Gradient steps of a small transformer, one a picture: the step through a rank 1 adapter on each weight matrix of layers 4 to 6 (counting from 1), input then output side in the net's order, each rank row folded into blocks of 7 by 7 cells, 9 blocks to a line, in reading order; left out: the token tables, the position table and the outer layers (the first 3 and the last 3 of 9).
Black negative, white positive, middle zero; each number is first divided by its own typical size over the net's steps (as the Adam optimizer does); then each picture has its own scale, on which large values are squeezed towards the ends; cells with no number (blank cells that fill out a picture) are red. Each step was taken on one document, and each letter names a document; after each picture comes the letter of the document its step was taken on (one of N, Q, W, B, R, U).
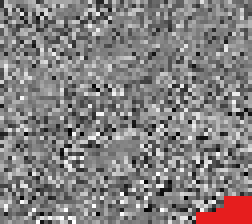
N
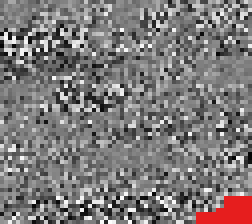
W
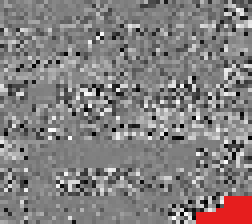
N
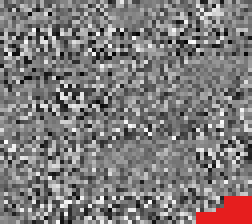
W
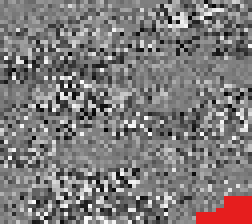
W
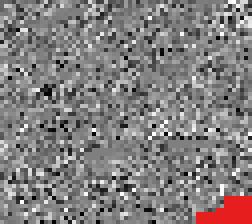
N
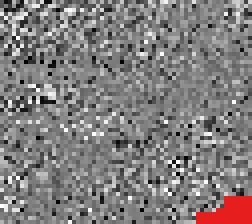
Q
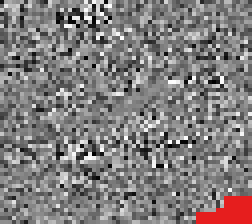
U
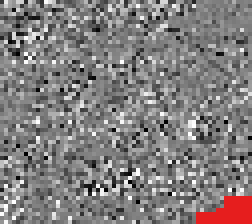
Q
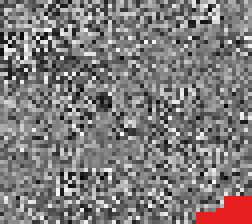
W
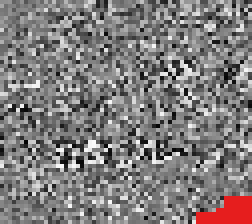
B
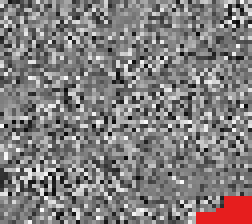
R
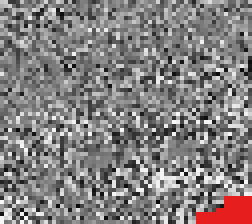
U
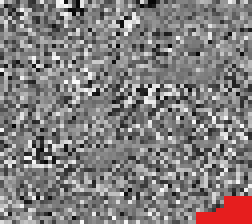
U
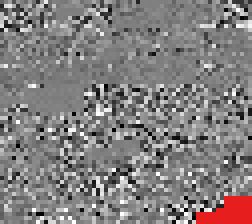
N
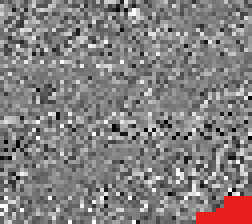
Q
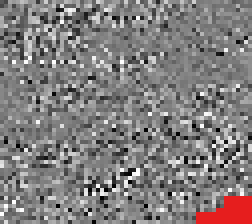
Q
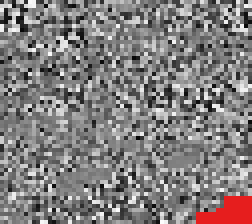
B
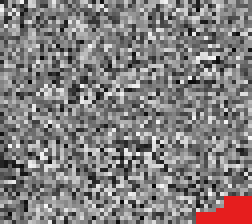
U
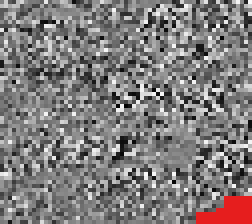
B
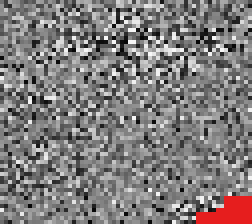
U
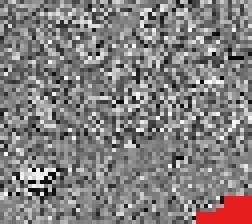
R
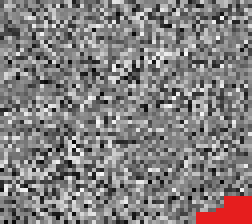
R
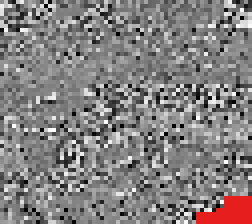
N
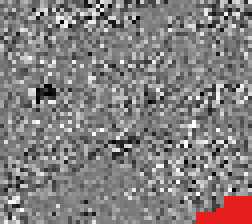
Q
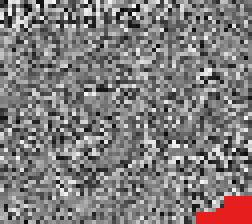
U
